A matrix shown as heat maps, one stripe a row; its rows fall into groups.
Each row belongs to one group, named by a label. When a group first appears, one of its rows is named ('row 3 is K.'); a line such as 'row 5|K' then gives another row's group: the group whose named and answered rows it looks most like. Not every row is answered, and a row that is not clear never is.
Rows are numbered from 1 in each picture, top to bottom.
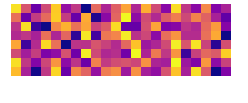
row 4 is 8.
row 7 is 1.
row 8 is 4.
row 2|8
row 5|4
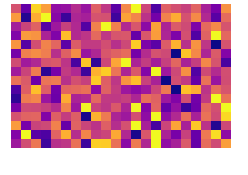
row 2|4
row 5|4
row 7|8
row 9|1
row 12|1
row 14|4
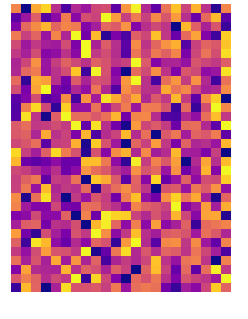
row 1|4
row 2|8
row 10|4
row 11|8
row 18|1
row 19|1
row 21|8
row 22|4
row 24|8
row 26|1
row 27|4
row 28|8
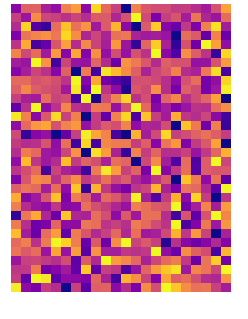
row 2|4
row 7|4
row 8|8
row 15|1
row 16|8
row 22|4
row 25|1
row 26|4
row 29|8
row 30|1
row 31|4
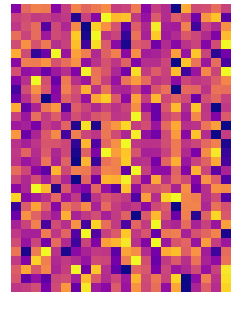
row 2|8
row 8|1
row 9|4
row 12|4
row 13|4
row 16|8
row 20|8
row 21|4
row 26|8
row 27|8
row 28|4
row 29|4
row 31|1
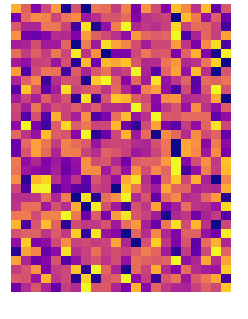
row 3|8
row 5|8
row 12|4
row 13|8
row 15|8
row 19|1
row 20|4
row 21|4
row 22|8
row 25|4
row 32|1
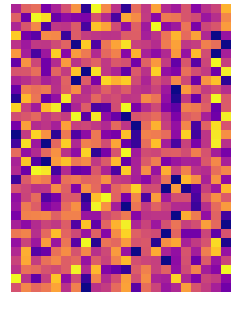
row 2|4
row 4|4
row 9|8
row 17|8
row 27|8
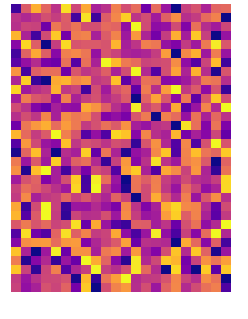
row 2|8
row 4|4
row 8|4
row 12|1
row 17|1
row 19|4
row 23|4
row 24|4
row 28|4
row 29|1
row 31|8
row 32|8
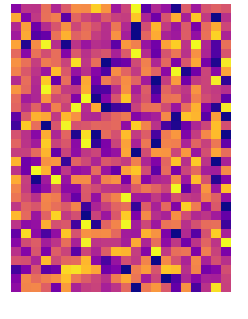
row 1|1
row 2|4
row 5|4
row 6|4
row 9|8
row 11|8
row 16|8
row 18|4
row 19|4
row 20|4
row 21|1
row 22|8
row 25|8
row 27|1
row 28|8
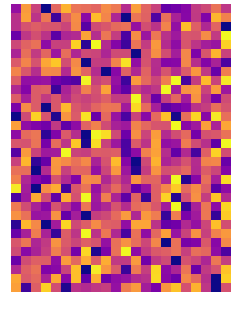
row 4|1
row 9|1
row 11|4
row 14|1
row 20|1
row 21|4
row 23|1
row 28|8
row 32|4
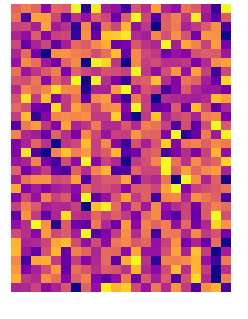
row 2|4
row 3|8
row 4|8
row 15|1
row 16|1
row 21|1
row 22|8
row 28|4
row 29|4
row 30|4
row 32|8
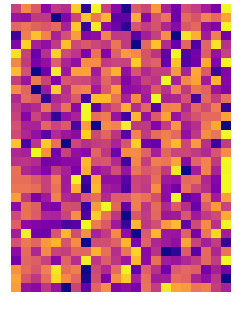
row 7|1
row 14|8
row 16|4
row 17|4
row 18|1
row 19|1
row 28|1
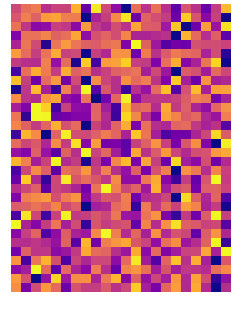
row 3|1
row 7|8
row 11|8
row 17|1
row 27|8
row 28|1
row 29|4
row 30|4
